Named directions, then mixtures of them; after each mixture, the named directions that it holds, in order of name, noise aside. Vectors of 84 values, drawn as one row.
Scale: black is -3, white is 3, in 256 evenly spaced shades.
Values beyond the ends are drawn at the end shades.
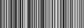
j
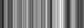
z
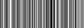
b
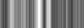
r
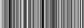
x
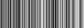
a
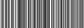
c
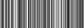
c, z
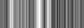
r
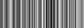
a, b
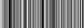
x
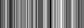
c, r, z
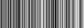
a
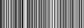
j, x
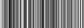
x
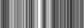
r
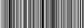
x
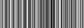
b, c, x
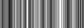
x, z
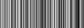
a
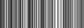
j, z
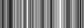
x, z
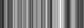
z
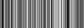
c, z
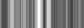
r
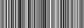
c, j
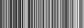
a, j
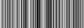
j, r
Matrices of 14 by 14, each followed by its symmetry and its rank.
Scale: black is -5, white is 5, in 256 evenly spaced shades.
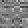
neither, rank three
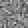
neither, full rank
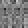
neither, rank three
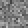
neither, full rank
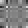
symmetric, rank one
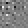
antisymmetric, rank two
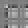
symmetric, rank one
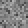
neither, full rank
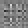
antisymmetric, rank two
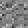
neither, rank three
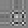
symmetric, rank one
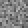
neither, full rank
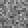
neither, full rank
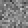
neither, full rank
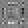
antisymmetric, rank two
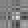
symmetric, rank one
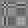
symmetric, rank one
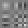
symmetric, rank one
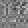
neither, rank three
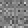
neither, rank three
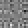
antisymmetric, rank two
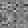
neither, rank three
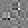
antisymmetric, rank two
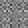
antisymmetric, rank two
